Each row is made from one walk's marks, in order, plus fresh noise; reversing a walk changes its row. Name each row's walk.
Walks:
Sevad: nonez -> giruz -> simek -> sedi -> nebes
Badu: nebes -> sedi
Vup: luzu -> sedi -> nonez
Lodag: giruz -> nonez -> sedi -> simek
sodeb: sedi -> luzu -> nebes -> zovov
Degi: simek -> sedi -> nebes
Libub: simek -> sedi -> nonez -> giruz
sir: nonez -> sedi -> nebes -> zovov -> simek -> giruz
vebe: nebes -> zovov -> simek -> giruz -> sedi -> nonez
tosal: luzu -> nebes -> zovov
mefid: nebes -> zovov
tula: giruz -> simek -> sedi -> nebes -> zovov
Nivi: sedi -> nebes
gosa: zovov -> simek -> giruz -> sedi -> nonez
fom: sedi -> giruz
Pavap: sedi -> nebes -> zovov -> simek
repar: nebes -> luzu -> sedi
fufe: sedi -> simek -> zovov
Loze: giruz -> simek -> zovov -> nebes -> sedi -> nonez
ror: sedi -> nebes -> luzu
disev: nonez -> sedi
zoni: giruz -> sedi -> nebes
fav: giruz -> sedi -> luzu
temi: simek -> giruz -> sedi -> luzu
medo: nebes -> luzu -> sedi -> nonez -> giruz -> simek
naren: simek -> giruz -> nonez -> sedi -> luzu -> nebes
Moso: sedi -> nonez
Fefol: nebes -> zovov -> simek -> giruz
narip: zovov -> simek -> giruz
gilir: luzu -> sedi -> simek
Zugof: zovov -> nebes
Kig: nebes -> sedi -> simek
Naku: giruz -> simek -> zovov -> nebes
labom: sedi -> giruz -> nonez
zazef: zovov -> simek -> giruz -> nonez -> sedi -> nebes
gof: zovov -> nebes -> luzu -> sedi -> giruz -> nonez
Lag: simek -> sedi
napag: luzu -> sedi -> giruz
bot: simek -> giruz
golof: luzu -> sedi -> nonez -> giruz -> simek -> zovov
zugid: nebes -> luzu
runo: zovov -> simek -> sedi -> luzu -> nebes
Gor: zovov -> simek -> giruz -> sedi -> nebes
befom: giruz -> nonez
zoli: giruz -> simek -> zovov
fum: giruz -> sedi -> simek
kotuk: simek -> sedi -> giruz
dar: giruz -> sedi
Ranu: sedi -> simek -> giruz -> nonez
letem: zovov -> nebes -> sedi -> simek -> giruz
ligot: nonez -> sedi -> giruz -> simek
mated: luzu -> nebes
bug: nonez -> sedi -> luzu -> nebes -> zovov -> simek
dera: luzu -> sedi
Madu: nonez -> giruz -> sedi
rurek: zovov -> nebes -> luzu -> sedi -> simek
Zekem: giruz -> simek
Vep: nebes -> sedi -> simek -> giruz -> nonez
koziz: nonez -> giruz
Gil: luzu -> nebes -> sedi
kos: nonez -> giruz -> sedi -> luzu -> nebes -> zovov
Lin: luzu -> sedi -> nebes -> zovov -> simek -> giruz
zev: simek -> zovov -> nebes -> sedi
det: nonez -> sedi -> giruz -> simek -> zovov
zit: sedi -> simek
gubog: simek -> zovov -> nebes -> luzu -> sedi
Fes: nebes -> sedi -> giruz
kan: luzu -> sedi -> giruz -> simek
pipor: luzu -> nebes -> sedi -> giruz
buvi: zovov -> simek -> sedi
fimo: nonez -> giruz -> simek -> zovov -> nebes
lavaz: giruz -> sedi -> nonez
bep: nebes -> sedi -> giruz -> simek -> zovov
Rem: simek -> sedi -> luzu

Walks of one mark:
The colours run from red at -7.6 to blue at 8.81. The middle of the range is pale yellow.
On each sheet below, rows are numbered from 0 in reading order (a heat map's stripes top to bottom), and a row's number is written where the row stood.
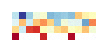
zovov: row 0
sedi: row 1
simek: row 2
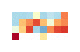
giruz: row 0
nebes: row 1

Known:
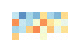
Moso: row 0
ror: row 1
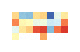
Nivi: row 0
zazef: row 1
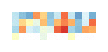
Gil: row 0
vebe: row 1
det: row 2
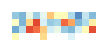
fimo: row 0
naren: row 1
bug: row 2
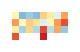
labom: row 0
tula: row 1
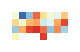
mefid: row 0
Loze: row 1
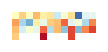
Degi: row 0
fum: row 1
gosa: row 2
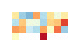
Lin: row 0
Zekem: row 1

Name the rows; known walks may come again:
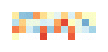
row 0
Lin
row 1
Loze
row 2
Rem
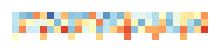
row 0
Gil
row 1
runo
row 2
mated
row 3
Moso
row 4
fufe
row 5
gilir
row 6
zev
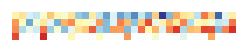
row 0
zit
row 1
kotuk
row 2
Nivi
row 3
det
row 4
Madu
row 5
gof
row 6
Kig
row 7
zazef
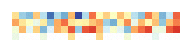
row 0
ror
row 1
kos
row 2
letem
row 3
Degi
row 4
Badu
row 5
vebe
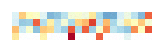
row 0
naren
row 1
golof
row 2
zoli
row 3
dera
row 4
repar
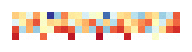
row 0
tula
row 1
Zugof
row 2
fum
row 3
narip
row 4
zoni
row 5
Fefol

